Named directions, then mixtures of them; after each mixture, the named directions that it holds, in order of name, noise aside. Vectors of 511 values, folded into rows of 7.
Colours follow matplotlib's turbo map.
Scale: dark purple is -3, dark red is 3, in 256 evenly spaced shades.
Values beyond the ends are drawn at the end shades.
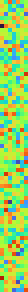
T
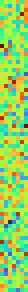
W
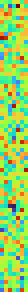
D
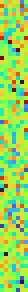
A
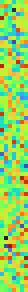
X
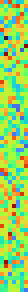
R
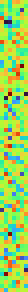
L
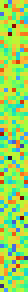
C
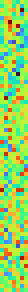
A, L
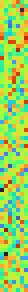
A, L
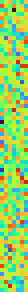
A, X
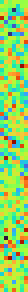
C, L, X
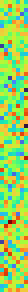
W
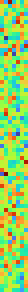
R, T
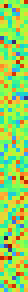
C, X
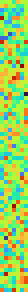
D, L, X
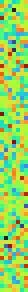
X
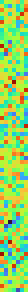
W
